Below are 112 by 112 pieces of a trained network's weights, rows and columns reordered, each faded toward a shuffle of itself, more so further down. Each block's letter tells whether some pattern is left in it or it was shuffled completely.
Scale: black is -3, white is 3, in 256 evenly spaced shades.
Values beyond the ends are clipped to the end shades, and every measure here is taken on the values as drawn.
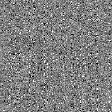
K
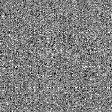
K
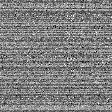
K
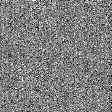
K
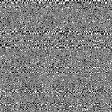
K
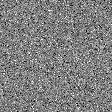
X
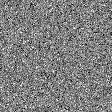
X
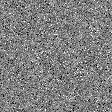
X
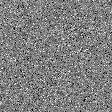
X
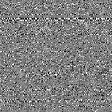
K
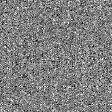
K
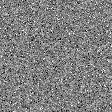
X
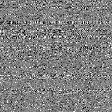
K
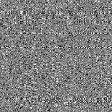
K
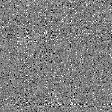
K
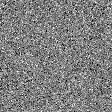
X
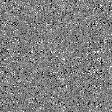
K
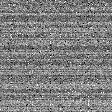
K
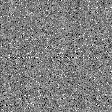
K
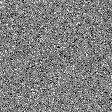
X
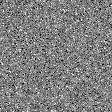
X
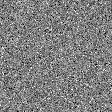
X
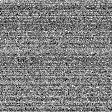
K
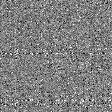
K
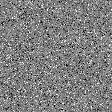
X
